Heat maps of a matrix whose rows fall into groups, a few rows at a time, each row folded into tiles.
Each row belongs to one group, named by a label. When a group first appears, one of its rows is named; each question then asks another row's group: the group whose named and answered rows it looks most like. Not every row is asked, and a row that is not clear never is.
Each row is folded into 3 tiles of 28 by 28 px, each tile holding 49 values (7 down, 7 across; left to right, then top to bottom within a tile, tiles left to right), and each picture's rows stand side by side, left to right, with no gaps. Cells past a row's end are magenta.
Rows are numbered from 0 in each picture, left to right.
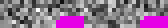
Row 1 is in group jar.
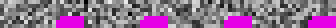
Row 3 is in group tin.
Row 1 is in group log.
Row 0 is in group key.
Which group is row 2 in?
jar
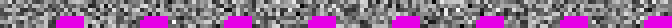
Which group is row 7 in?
log
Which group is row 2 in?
log
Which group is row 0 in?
tin
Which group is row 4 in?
jar
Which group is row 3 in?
log
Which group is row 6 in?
tin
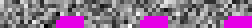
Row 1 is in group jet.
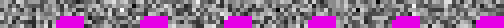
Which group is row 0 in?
key
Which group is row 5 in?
jar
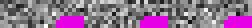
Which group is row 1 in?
key
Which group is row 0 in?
jet
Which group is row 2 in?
jar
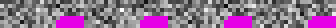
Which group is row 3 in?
jet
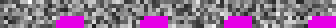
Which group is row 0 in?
log
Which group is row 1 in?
key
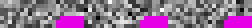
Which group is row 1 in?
log
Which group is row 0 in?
key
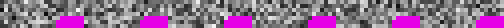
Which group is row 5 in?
jet
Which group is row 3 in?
tin
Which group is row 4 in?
jar
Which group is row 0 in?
log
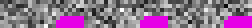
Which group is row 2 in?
jet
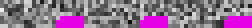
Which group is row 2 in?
tin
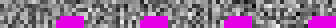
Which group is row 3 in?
log
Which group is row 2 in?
key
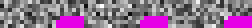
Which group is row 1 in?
log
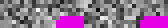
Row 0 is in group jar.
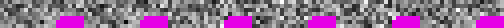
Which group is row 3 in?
log
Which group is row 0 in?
jar
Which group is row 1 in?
jar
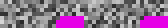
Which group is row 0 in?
tin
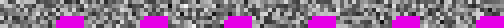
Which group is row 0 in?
key
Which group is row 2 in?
log
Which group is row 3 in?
key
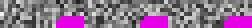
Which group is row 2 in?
tin
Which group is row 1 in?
key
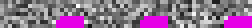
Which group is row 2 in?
log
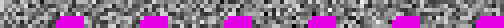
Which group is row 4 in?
jar
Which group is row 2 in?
tin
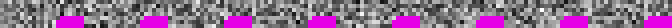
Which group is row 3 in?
jet
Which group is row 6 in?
jar
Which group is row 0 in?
key
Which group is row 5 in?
jar
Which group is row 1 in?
tin
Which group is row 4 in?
log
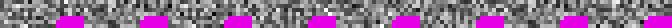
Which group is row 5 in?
key
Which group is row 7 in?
jar
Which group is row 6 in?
jar
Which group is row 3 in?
key
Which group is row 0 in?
log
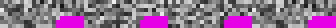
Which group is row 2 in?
tin
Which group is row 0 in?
jar
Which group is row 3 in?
jar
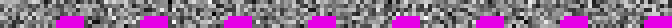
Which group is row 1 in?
log
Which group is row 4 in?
tin
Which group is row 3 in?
log
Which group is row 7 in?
tin
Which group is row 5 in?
key
